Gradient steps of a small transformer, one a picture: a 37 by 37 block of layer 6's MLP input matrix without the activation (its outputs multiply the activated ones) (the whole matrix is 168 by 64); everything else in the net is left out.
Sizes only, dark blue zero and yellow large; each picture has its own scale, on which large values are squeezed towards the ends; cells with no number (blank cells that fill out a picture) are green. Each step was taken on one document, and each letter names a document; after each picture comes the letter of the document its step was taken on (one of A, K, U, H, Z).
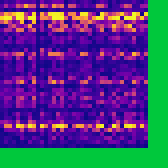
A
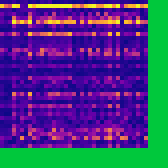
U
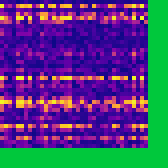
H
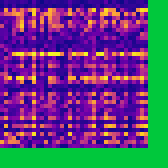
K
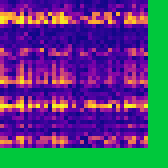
H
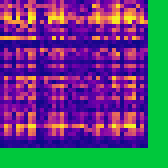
A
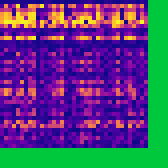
A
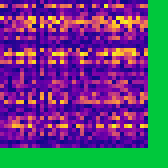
A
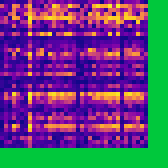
U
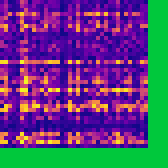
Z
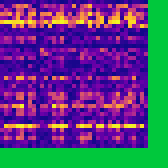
A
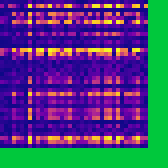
U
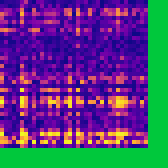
Z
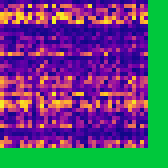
H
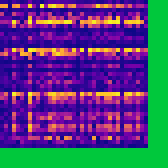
U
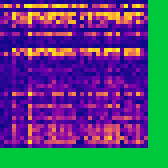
U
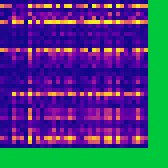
U
